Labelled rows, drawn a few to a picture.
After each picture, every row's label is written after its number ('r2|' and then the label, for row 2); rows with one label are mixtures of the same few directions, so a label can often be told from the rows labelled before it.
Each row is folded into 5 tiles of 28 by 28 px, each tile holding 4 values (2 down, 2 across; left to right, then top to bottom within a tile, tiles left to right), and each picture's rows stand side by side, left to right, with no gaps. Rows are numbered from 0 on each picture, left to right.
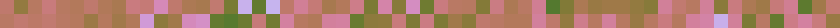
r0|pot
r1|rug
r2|rug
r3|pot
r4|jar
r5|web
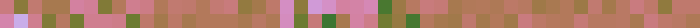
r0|web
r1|jar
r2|jar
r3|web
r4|web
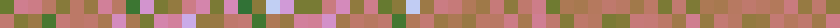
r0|pot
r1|pot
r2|pot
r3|pot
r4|rug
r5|rug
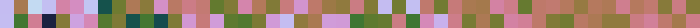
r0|jar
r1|web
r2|rug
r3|web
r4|rug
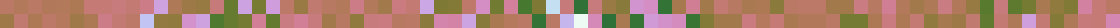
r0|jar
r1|rug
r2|web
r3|pot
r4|web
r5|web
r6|web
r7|jar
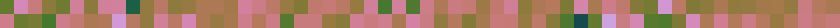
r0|pot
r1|jar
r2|rug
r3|jar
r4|web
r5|jar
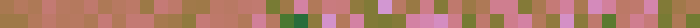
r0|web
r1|pot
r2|web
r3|web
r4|jar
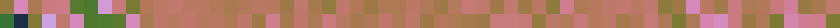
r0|web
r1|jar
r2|jar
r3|rug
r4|pot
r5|web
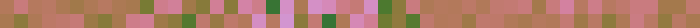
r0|web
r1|pot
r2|jar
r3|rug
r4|jar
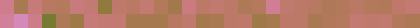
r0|web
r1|pot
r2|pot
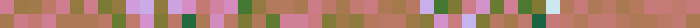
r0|pot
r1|jar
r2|web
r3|pot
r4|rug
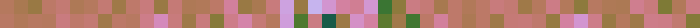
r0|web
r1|web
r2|jar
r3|web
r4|web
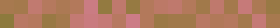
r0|rug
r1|pot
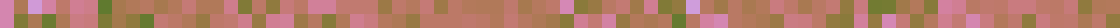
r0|jar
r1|rug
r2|jar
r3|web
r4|pot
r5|web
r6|jar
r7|jar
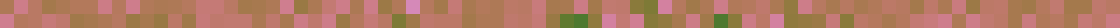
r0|rug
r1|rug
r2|pot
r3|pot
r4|web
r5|web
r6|rug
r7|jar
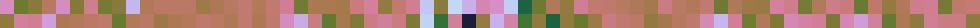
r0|pot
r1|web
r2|web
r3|jar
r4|web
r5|web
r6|web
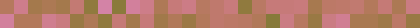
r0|rug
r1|jar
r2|rug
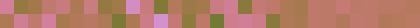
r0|pot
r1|web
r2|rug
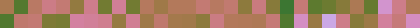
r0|rug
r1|rug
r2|jar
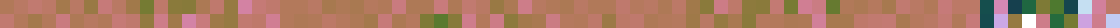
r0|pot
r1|jar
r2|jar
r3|web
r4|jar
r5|pot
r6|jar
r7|jar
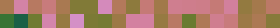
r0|web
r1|jar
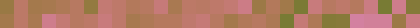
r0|jar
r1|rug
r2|rug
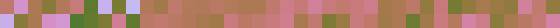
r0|rug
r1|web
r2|jar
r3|jar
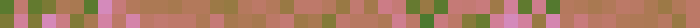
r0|jar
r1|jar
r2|pot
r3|rug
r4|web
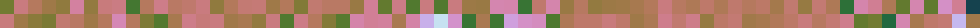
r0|pot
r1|web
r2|rug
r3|web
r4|jar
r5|rug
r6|pot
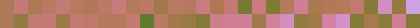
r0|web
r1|rug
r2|rug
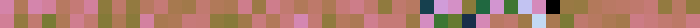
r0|jar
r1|rug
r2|web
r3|pot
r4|rug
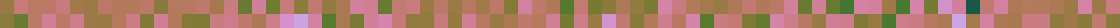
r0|web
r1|rug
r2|web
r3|jar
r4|jar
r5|rug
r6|pot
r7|rug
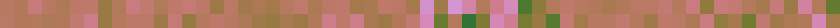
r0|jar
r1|jar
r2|web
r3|jar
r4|rug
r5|pot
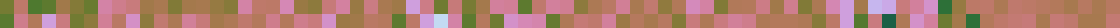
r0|jar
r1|jar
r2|pot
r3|web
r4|pot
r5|pot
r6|jar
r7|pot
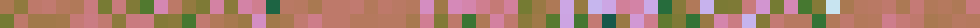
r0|rug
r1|pot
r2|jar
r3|jar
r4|jar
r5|pot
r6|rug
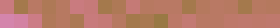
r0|web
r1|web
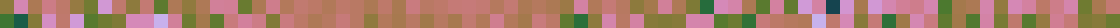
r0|web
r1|web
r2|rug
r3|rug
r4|web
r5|pot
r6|jar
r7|jar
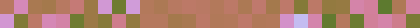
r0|rug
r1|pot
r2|web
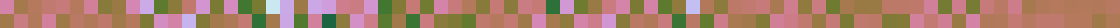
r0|pot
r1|pot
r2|jar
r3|pot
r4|pot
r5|rug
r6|rug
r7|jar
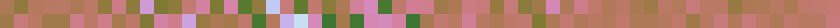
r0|rug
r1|pot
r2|web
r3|pot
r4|rug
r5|jar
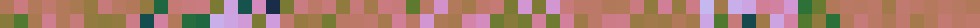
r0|web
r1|rug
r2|pot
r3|rug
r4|rug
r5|jar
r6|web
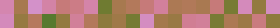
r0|jar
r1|rug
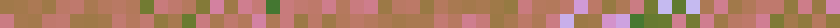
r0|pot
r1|pot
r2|jar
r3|jar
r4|rug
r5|rug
